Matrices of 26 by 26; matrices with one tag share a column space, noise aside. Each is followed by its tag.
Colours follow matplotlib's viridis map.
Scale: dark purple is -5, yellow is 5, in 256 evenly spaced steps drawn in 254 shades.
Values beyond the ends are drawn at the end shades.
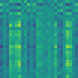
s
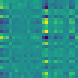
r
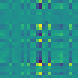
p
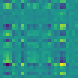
p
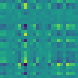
p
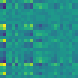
p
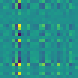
p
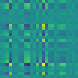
p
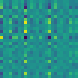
r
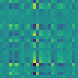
p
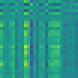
s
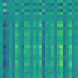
s
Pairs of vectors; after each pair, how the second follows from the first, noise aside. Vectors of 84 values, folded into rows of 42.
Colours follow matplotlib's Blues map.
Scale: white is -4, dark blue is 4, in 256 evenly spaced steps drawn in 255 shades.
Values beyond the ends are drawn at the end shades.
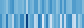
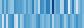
wrapped around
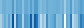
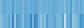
shrunk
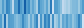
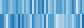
wrapped around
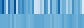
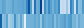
wrapped around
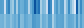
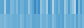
shrunk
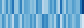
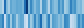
wrapped around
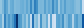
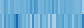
shrunk
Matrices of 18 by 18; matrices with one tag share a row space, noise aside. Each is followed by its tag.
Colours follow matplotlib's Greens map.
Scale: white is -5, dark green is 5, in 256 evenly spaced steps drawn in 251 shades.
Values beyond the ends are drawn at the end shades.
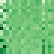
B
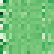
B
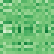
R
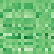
R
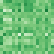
R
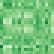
R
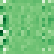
B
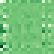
B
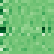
B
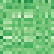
R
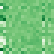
B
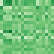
R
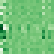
B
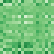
R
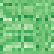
R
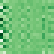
B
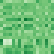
R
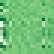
B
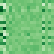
B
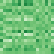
R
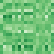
R
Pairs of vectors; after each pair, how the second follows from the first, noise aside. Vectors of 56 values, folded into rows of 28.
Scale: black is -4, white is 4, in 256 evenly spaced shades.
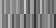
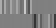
partly zeroed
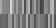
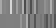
partly zeroed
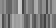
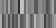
sign-scrambled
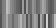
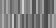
shuffled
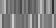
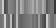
shuffled
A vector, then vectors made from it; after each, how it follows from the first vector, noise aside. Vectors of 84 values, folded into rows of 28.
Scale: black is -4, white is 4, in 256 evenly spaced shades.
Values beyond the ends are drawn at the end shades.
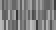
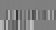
partly zeroed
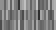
reversed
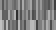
copied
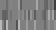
partly zeroed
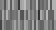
reversed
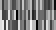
scaled up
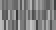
copied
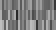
copied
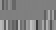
partly zeroed
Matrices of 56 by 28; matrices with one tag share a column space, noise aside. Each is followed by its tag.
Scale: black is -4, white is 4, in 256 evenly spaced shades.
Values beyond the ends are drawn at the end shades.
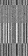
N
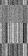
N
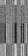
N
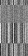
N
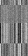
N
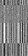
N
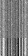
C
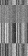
N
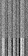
C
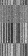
N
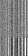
C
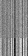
C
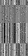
N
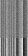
C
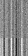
C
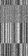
N
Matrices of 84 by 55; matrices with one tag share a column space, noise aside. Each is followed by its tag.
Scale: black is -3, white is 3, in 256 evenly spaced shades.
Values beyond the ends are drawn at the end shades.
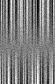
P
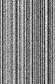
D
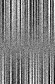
P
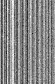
D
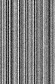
D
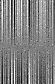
P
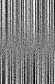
P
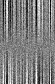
P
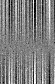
P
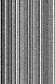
D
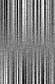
P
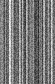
D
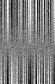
P
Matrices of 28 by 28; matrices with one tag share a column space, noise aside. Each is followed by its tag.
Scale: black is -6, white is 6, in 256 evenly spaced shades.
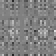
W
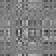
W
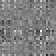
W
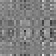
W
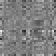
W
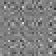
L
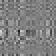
W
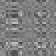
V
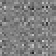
L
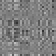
W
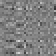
L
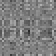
W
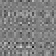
V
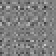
L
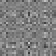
V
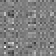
V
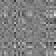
V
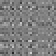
L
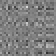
L
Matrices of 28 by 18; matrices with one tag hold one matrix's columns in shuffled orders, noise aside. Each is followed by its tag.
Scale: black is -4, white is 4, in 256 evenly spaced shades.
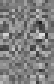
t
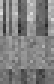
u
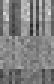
u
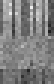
u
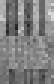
u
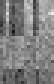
u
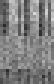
u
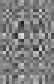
t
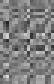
t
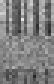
u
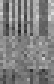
u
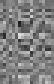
t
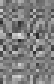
t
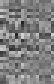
t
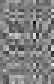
t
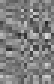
t
